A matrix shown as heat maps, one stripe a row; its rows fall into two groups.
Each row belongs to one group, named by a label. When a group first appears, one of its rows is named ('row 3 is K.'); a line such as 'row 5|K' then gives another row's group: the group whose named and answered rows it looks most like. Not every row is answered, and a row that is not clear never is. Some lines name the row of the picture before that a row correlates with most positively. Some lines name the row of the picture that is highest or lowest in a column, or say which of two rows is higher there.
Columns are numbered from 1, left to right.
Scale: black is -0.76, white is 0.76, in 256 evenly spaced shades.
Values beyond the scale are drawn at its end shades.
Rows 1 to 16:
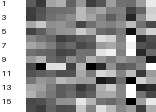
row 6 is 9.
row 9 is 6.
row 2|9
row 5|9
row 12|9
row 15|9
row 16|9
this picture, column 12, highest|12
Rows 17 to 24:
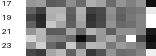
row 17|6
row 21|6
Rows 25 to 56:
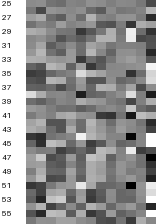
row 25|6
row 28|9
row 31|6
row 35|9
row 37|9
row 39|9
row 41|9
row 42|6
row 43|6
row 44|9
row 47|6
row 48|6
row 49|6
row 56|9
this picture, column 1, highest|38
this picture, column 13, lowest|47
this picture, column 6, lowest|38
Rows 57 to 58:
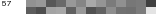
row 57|6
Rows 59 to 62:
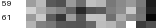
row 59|6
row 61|6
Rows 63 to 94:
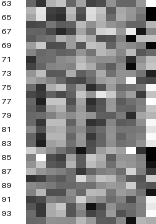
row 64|6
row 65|6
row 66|9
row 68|9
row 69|6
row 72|9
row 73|6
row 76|9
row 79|9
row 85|6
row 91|9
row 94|9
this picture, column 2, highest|85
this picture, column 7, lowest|92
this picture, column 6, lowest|84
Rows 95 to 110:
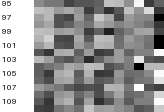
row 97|6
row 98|6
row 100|6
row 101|6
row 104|9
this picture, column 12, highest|96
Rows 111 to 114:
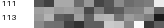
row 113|6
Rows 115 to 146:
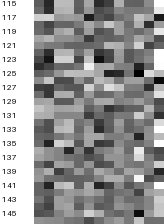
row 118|9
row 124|9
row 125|9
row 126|6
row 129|6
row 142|9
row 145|9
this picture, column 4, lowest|136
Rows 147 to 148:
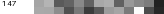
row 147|6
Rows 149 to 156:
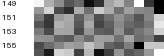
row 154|6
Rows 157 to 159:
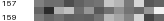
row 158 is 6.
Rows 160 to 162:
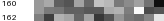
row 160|6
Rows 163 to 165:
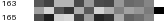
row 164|6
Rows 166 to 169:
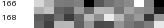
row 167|6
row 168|9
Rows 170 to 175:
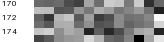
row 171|6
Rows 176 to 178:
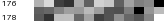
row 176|6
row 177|9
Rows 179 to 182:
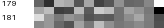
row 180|6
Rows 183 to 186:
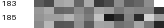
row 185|9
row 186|6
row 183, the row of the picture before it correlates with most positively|179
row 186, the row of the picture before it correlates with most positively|180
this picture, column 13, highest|183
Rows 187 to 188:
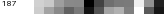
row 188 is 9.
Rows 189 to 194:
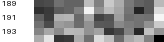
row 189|9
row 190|9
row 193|9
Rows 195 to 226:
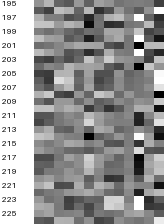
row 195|6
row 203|9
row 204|9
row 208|6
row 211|9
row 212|9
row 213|6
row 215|9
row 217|9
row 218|9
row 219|9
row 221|6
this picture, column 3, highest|206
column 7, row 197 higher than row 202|Yes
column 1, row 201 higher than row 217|Yes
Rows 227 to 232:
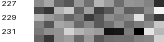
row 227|6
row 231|9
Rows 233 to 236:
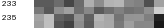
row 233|9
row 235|6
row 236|6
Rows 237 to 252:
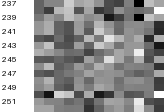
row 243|6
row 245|9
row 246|6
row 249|6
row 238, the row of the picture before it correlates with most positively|234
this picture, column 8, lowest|239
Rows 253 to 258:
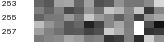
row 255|9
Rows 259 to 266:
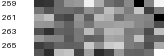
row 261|6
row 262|6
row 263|9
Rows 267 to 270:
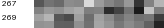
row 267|9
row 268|9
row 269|6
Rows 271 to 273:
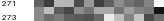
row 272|6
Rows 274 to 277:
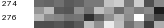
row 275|6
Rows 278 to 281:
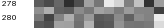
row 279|6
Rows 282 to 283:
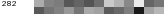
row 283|9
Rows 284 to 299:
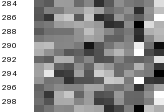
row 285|9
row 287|9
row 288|9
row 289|9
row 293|6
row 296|9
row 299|9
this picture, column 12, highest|287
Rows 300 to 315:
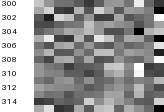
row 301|6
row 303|9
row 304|9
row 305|6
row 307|6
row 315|6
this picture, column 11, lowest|304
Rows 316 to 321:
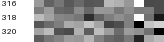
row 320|6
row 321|9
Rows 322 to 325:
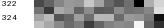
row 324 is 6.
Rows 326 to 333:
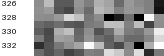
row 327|6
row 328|9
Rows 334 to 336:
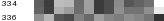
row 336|6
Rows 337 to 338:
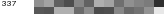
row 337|6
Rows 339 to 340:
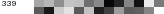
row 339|9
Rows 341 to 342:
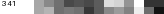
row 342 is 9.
